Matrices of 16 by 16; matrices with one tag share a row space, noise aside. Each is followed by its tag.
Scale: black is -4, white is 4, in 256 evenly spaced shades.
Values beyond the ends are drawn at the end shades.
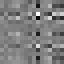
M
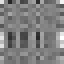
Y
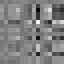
M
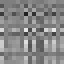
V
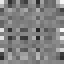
Y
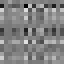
V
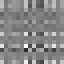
V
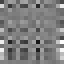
Y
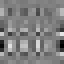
Y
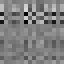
V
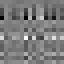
V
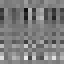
V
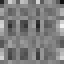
Y
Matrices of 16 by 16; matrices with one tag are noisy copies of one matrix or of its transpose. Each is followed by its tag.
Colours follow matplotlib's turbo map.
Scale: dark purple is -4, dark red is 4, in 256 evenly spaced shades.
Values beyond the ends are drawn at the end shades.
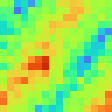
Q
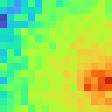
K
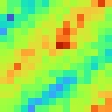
Q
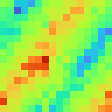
Q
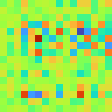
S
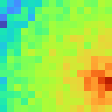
K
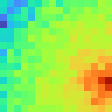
K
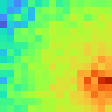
K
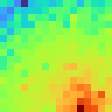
K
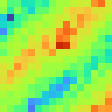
Q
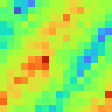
Q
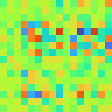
S
